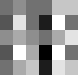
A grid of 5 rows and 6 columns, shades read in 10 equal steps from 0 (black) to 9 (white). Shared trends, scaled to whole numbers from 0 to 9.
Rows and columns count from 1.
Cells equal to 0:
1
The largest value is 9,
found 3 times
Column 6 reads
7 4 8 4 7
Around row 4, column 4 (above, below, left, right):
4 1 6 9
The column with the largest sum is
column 5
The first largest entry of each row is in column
5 5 6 2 5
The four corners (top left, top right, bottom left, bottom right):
4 7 4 7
